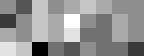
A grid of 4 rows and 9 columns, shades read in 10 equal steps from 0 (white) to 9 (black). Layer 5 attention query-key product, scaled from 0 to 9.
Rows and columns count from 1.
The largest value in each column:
7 6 9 5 6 5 5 5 7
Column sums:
15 16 15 15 10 15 18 15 19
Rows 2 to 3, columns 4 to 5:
3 0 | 3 1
